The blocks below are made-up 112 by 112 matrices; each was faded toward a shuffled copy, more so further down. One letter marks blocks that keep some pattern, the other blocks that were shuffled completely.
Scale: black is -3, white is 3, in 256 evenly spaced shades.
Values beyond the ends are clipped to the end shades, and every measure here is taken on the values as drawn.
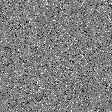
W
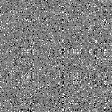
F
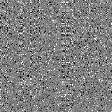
F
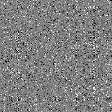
F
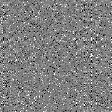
F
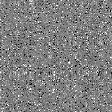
F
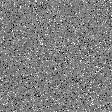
W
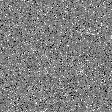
W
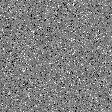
W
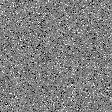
W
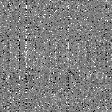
F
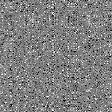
F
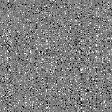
F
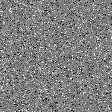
W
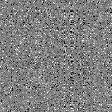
F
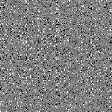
F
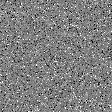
W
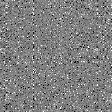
F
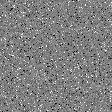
W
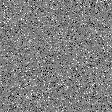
W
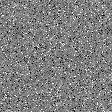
W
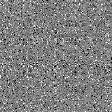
F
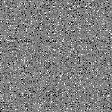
F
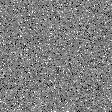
W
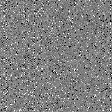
F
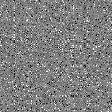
F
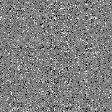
F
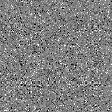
F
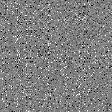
F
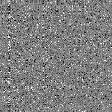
F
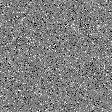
W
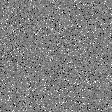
W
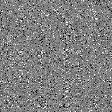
F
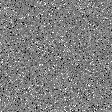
W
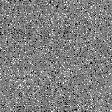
F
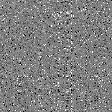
F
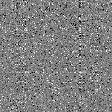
F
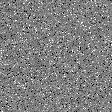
W
